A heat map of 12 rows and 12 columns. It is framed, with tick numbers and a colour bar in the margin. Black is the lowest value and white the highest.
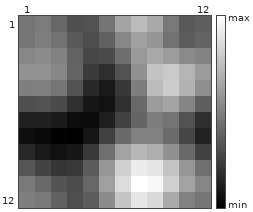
Lone odd cells: none. Calmest part: top left. Grain: blotchy.
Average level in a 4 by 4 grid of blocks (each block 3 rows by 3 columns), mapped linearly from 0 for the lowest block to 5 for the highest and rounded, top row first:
2 2 3 2
2 1 2 3
0 0 3 2
2 2 5 3
